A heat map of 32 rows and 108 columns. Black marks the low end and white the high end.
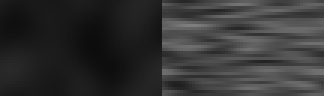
The table splits into one row of 2 panels. Panel 1,1: very low, smooth, faint in contrast. Panel 1,2: low, streaked across.
